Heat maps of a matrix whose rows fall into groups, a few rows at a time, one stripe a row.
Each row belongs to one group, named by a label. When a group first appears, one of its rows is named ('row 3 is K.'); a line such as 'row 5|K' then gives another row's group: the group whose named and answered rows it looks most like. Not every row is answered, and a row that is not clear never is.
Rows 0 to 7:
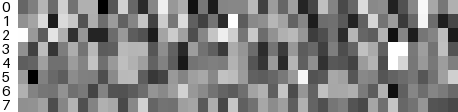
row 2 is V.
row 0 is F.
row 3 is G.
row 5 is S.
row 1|F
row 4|G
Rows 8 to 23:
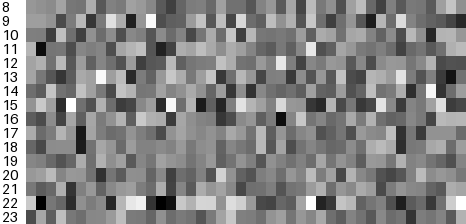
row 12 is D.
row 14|F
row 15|F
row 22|S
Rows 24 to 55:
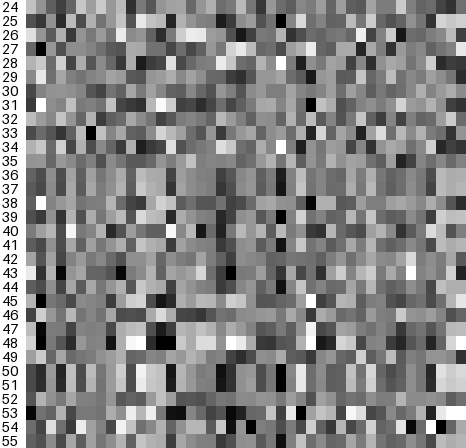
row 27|S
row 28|D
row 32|V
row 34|D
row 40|F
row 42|G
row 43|G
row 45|S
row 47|S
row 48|S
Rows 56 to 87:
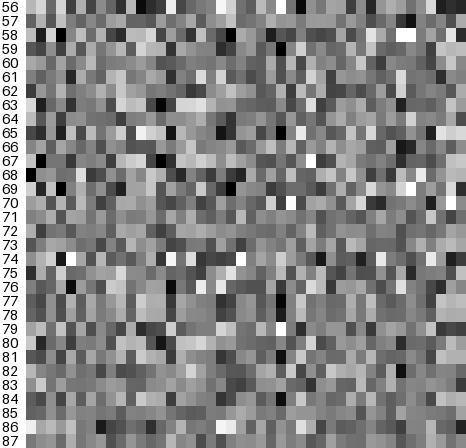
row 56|D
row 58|G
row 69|G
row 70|V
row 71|F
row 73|V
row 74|F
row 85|S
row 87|F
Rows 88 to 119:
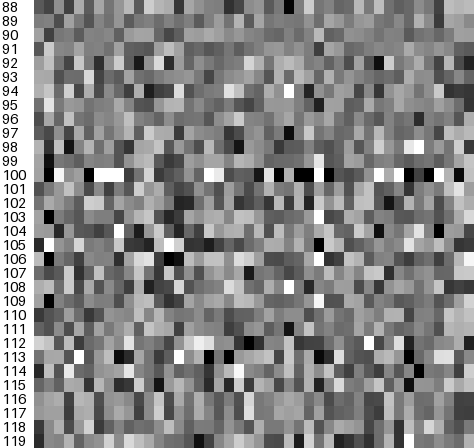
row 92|F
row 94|D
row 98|G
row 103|S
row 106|S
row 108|D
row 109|S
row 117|F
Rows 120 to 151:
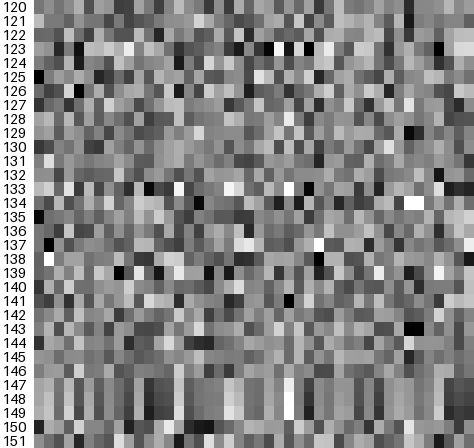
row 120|F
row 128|D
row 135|V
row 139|F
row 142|F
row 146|F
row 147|D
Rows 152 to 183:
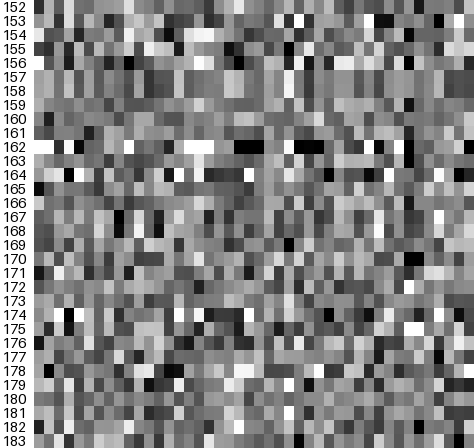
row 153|V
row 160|S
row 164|F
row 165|V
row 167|F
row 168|F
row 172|G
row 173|D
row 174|F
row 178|S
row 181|D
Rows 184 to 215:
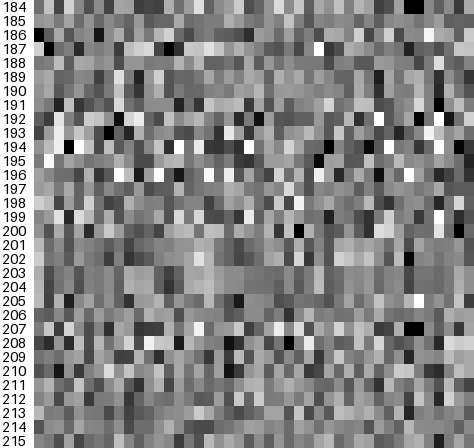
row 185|D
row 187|S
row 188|F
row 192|F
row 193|V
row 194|F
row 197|D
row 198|V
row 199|F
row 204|S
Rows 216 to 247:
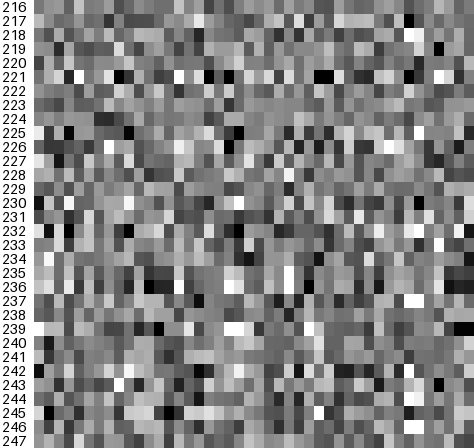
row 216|F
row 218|G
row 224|V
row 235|D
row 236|D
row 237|G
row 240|S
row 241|S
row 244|G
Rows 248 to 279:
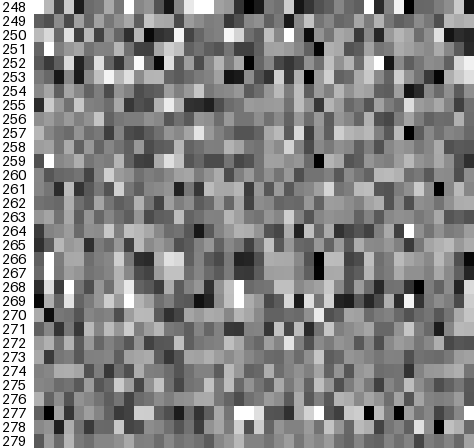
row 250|D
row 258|D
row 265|V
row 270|S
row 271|V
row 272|D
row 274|V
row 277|S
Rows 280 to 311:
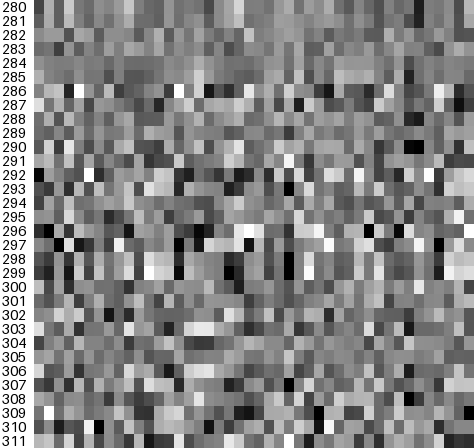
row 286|F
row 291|D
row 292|V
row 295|V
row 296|S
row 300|G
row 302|V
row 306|S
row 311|D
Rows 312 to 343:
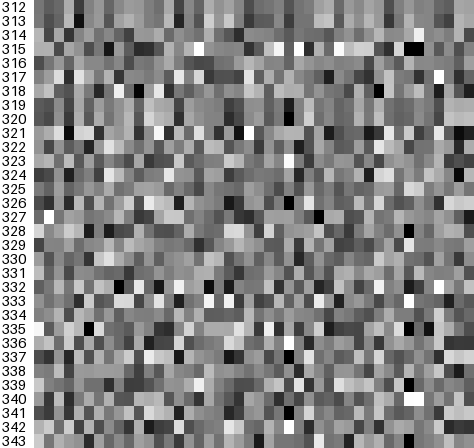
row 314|G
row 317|F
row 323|D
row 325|G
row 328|V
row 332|F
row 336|D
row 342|D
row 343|V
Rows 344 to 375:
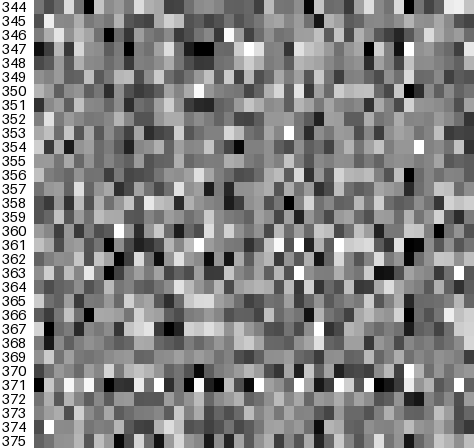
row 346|V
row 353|D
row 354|G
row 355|D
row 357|F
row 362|F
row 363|V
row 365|S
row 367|S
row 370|G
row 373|F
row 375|F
